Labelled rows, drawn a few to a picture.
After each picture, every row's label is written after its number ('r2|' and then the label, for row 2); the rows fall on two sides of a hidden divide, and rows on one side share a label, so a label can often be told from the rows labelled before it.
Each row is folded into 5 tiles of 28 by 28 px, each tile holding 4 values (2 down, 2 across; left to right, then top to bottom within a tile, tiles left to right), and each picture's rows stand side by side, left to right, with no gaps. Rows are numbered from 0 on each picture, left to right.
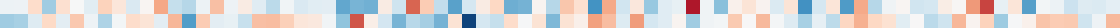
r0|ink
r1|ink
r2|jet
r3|ink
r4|jet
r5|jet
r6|jet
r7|ink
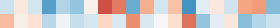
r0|ink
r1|ink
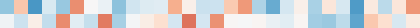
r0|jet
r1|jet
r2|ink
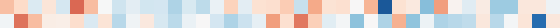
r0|jet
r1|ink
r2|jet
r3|ink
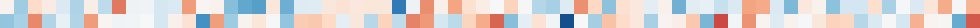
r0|ink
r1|jet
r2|jet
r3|jet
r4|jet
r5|jet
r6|ink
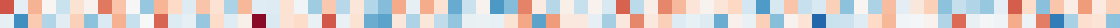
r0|ink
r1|jet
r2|jet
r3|ink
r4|ink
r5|ink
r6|jet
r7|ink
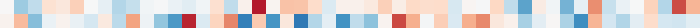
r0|jet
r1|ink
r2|ink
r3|jet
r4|ink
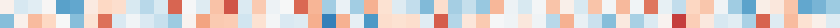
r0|ink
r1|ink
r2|ink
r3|jet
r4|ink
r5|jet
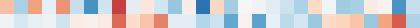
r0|ink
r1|jet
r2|jet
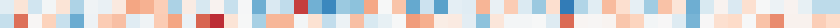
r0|jet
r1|jet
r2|ink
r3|jet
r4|jet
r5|jet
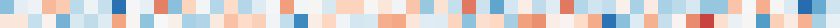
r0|jet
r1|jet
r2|ink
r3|jet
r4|ink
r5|jet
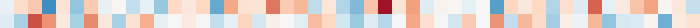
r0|ink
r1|ink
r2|ink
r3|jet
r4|ink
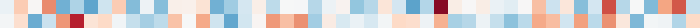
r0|jet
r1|ink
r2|jet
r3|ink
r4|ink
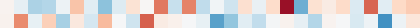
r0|jet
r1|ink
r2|ink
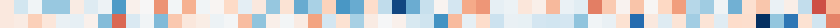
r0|jet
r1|ink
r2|jet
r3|ink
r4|ink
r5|ink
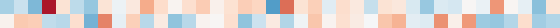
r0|jet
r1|ink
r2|ink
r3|jet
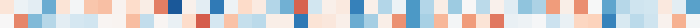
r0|ink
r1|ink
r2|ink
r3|jet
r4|ink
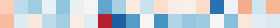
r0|jet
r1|ink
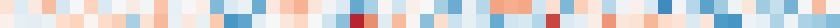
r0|jet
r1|jet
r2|jet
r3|ink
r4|jet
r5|ink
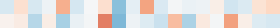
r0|jet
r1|ink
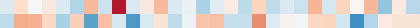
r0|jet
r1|jet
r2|ink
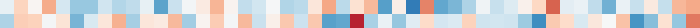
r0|jet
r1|jet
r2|jet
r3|ink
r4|ink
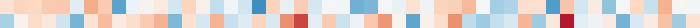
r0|ink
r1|jet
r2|jet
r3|ink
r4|ink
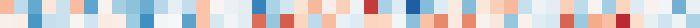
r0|jet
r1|jet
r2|jet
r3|jet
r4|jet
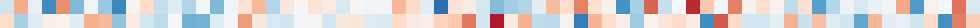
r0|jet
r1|ink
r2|ink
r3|jet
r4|ink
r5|jet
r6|ink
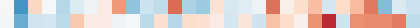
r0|ink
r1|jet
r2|jet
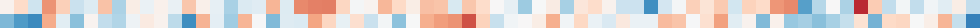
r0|ink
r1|jet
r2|ink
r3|jet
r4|jet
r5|jet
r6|jet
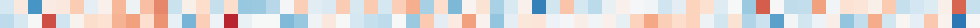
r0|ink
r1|jet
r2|ink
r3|jet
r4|jet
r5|ink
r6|ink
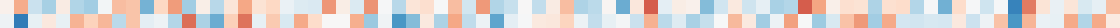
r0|ink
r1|ink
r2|jet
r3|ink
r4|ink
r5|ink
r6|jet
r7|jet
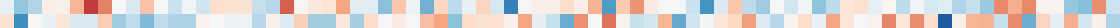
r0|ink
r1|ink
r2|ink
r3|jet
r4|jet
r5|jet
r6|jet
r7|ink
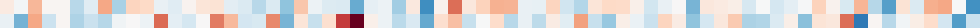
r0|ink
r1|jet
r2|jet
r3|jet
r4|jet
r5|ink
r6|ink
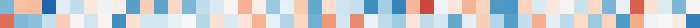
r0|ink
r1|ink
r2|jet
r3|ink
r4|jet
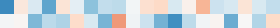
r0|jet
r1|ink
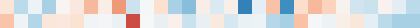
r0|ink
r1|jet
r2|jet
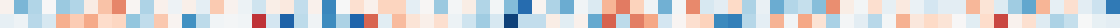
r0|ink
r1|jet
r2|ink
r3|jet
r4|jet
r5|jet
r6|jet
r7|jet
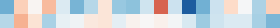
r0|jet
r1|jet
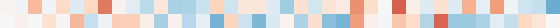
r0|ink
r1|ink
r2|ink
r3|jet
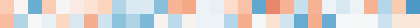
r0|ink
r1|jet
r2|ink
